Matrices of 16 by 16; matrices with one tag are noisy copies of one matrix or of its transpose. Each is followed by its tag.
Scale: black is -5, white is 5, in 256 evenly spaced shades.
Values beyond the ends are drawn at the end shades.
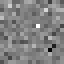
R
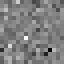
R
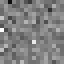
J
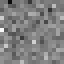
J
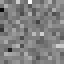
J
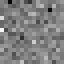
J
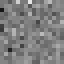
J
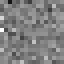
J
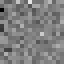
J
